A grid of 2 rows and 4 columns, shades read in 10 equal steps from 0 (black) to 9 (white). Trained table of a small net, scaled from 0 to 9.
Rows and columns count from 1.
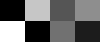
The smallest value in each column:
0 0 3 1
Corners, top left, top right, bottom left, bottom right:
0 5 9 1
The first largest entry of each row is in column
2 1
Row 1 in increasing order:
0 3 5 7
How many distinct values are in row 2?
4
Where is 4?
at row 2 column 3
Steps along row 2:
down up down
